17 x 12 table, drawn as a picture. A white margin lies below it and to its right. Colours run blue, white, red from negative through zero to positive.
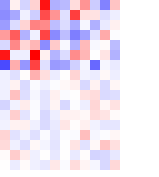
Calmest part: bottom middle. Histogram: skewed, a long tail of high values. Grain: fine. Mirror symmetry: none. Seam: horizontal, 40% of the way down, the bottom part calmer.
